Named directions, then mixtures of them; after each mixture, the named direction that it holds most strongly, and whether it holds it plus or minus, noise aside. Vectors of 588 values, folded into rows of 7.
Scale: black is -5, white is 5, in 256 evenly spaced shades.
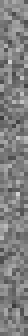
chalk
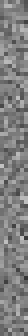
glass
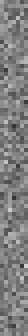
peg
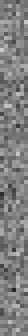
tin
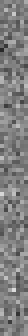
tin, minus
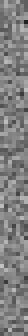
glass, plus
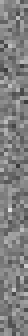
peg, plus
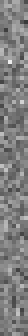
chalk, plus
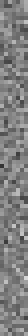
glass, minus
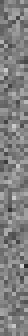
peg, minus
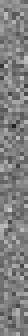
peg, plus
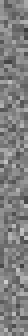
glass, minus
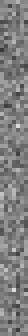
tin, minus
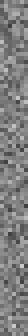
peg, minus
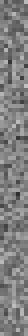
chalk, minus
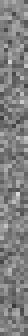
chalk, plus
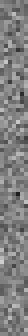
chalk, minus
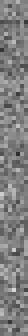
tin, minus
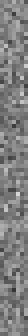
chalk, plus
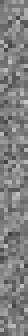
peg, minus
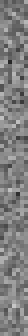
chalk, minus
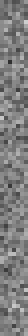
chalk, minus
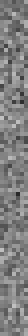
chalk, minus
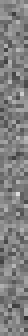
chalk, plus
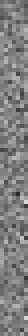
glass, plus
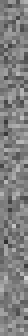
glass, minus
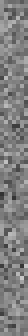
peg, plus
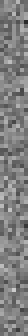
tin, minus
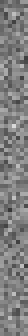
peg, minus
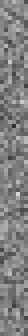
chalk, plus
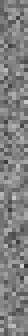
peg, minus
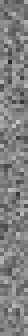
chalk, minus
